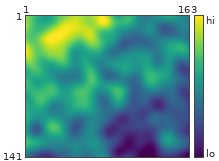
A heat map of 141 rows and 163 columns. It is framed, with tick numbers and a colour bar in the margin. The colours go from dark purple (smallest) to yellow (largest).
The field is smooth, with broad soft blobs. The ninth with the lowest average is the bottom right. Overall the values sit about 50% of the way up the scale. The halves do not mirror each other. There is an overall slope up to the top left. The top left is the ninth with the highest average.
